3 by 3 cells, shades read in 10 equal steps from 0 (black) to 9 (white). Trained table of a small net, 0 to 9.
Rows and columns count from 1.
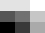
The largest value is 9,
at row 1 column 3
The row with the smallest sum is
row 3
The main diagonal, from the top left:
8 4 6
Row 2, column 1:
3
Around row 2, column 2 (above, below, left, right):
8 2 3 7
